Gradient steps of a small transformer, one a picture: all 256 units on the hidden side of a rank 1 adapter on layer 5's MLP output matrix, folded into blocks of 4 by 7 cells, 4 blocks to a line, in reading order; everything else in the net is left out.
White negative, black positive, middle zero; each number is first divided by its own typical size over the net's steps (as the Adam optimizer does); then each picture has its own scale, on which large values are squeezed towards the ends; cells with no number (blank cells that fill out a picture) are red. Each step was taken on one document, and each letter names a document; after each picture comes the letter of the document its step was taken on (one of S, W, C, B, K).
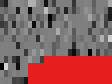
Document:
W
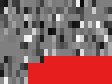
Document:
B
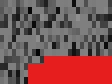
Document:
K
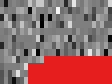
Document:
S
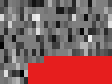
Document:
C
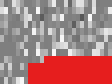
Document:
B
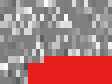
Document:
W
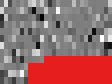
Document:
S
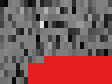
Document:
S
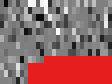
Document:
W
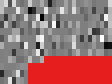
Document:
S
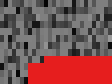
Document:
K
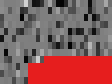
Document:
C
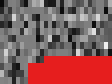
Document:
C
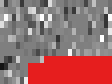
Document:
W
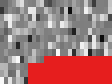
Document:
K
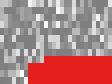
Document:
S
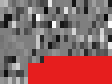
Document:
K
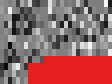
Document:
K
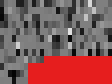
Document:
S
